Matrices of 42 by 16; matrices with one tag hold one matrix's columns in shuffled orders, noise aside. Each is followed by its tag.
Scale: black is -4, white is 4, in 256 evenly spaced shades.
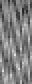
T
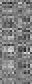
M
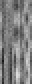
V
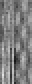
V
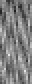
T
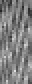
T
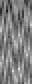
T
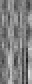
V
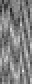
T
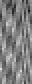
T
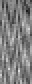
T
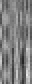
V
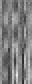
V
